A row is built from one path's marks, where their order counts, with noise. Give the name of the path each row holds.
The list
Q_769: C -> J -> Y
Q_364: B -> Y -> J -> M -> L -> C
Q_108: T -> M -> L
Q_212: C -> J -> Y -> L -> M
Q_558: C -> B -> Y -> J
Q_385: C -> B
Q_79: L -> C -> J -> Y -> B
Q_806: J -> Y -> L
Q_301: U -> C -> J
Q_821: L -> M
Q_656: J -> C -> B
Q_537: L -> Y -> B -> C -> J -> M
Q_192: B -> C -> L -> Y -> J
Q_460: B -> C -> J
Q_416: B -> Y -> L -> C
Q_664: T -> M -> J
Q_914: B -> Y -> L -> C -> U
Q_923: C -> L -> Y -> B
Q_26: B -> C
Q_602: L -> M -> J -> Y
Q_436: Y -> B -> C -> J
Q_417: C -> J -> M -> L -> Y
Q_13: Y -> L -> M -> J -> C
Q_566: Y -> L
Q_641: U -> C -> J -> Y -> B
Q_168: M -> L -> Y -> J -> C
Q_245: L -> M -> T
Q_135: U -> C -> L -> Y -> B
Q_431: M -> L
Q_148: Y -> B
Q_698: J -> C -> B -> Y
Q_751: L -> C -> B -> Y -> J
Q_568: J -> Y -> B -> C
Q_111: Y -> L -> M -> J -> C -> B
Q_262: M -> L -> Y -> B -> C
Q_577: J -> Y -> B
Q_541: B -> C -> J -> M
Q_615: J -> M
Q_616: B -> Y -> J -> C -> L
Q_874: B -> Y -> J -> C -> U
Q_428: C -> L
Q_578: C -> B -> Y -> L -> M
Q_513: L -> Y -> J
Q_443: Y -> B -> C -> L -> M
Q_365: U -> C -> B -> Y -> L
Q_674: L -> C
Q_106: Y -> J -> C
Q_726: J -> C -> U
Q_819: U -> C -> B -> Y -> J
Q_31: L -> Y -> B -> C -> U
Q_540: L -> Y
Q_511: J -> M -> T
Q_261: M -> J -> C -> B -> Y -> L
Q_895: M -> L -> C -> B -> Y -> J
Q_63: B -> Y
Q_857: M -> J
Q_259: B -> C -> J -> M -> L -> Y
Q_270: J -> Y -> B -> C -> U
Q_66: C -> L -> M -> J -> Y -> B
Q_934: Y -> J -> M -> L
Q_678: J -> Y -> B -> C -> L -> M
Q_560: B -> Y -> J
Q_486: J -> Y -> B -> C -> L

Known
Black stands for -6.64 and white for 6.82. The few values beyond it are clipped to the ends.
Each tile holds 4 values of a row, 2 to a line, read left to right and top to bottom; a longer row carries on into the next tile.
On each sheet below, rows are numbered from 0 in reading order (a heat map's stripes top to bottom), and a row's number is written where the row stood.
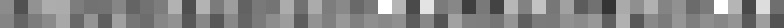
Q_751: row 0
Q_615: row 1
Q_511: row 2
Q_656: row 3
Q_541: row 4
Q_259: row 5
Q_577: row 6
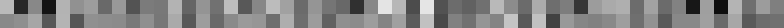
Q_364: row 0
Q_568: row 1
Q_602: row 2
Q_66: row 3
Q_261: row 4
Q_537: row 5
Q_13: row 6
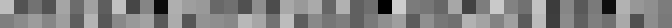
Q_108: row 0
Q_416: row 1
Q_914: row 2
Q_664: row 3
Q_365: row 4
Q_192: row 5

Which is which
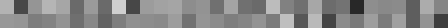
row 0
Q_821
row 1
Q_245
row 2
Q_431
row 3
Q_934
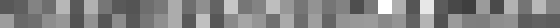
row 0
Q_678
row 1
Q_558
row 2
Q_540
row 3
Q_385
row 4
Q_443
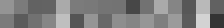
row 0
Q_857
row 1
Q_428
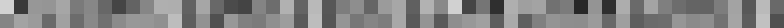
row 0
Q_674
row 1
Q_270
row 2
Q_578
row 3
Q_698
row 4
Q_26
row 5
Q_106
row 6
Q_769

